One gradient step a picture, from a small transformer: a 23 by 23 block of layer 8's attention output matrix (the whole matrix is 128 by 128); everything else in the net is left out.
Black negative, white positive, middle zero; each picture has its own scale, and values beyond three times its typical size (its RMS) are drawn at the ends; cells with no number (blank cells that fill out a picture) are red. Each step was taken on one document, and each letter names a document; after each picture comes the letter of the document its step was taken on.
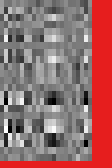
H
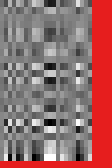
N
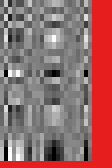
H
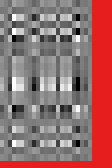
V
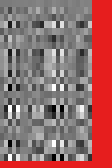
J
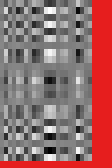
N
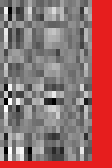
H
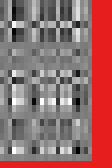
V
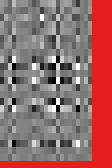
V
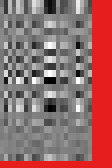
N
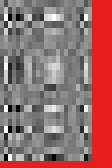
H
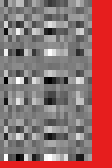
N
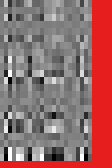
H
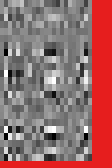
H
